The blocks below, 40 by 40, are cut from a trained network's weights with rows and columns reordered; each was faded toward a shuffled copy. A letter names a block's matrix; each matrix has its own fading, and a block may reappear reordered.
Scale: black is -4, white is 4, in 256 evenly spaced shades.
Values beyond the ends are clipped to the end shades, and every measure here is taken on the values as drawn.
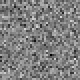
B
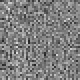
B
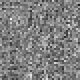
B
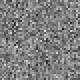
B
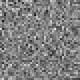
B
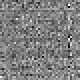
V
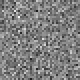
B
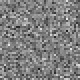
B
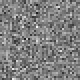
B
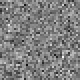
B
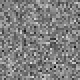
B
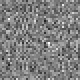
B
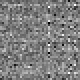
V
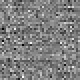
V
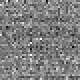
V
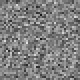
B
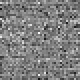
V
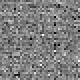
V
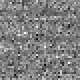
V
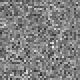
B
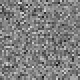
B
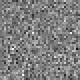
B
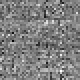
V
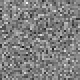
B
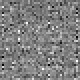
V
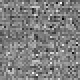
V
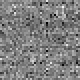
V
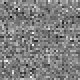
V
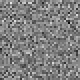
B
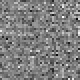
V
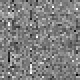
V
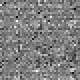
V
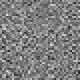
B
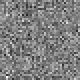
B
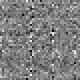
V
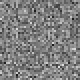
B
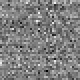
V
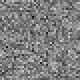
B
